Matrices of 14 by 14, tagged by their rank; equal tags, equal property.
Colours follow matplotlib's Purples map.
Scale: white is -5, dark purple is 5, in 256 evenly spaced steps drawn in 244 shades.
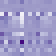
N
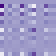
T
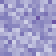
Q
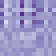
N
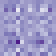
N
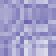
N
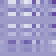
T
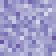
Q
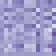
N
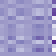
T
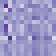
N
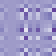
T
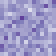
Q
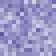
Q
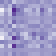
N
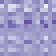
N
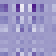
T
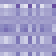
T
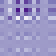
T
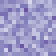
Q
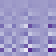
T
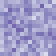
Q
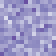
Q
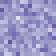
Q
